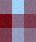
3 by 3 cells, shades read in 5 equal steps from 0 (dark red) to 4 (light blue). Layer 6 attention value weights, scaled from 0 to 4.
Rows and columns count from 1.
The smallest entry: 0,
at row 2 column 1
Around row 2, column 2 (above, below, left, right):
4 3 0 1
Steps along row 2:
up down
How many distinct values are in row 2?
3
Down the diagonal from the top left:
2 2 2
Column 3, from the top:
2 1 2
